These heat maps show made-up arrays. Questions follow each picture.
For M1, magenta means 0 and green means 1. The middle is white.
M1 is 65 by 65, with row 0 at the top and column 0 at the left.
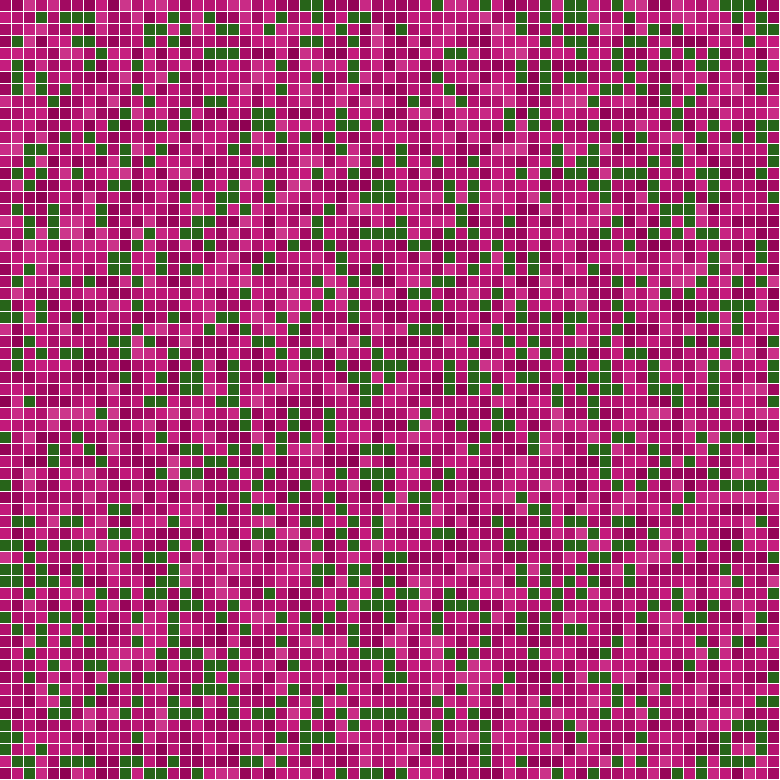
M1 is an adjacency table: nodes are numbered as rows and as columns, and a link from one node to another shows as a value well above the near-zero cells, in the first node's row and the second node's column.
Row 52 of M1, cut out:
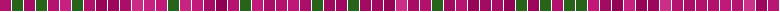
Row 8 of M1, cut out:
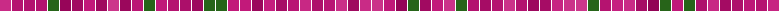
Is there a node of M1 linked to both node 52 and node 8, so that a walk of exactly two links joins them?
no
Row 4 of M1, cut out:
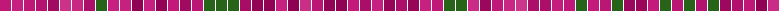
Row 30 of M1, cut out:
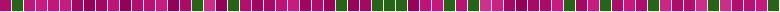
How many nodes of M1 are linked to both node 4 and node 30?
3
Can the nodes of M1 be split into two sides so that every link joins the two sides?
no
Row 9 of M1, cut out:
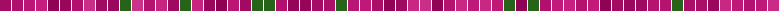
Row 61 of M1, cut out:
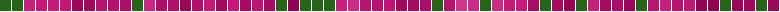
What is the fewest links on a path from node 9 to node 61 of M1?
3
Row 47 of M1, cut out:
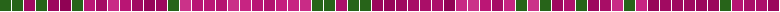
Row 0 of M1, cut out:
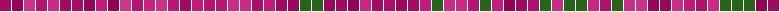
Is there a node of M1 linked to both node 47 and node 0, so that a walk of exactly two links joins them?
yes
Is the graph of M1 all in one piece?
yes
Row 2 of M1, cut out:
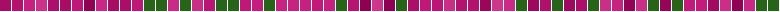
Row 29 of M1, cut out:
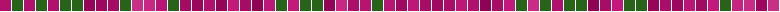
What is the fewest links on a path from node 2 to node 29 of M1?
2
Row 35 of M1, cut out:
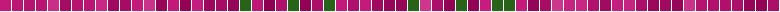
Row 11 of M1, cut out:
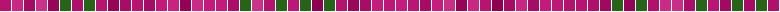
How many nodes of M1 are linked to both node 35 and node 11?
2
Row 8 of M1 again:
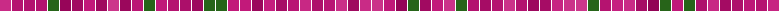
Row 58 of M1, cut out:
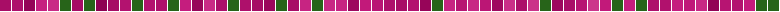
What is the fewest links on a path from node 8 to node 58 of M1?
3
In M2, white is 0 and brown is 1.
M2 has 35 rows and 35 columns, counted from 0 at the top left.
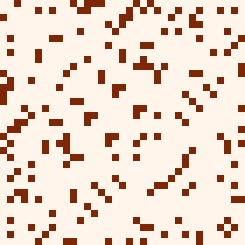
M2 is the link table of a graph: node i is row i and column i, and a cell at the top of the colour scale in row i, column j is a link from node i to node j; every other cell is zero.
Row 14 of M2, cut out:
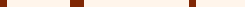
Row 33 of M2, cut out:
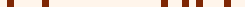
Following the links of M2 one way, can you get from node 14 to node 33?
yes
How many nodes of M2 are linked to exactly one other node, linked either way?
1
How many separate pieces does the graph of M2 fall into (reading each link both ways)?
1
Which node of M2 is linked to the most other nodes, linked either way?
node 1
